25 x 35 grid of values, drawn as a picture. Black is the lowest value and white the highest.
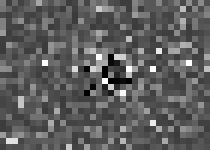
Values change most from cell to cell in the centre. No overall slope runs across the table. An odd patch, rougher than its surroundings, sits in the centre. The halves do not mirror each other. The values are skewed, with a long tail toward high values. There are no regular stripes.
